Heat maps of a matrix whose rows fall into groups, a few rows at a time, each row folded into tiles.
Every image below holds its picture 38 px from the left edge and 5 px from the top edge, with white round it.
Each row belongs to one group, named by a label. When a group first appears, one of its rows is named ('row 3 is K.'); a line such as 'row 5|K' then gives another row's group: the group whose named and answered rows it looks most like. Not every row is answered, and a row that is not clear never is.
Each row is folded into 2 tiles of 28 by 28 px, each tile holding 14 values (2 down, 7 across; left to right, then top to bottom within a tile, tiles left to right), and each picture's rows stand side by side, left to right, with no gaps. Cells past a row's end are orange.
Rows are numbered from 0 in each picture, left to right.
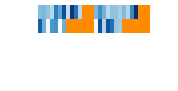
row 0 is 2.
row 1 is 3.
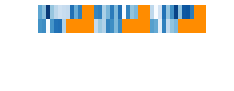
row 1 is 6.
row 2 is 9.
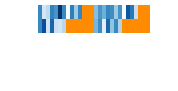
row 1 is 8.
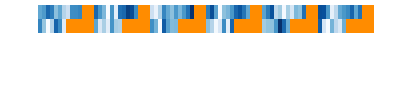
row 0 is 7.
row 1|2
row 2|9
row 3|2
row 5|2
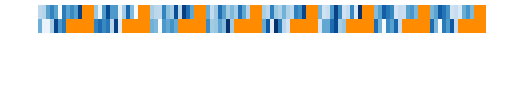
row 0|9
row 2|9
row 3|8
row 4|3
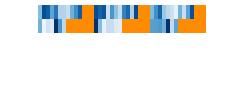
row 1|2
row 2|3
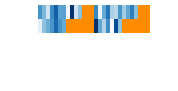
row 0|6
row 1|8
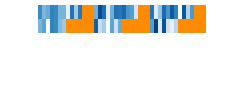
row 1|2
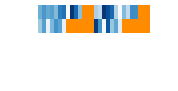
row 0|7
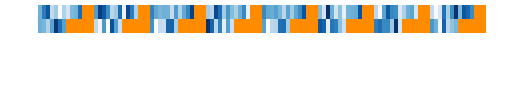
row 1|7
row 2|7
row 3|8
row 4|7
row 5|3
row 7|9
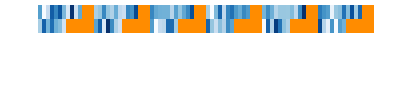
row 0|6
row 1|3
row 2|7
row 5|2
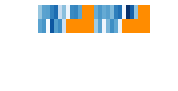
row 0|8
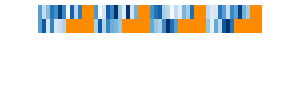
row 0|6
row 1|6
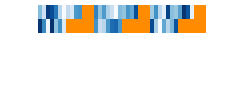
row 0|8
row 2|2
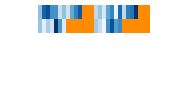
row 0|7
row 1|9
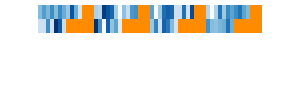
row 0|7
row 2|6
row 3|9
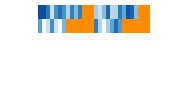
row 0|2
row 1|9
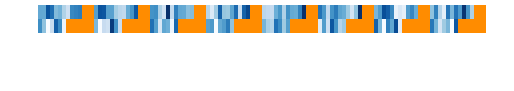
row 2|2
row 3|9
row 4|9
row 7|2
